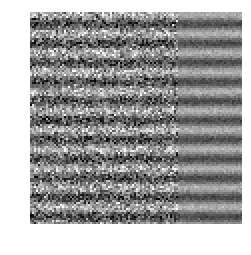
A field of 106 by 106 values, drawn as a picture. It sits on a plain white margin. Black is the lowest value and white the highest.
Average level on the scale: 50%. Odd rows or columns: none. Stripes: horizontal, repeating 11 times. Seam: vertical, 70% of the way across, the right part calmer.
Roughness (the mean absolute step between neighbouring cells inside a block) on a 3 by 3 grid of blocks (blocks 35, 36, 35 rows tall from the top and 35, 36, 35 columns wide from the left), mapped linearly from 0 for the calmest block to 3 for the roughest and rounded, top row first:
3 3 0
3 3 0
3 3 0
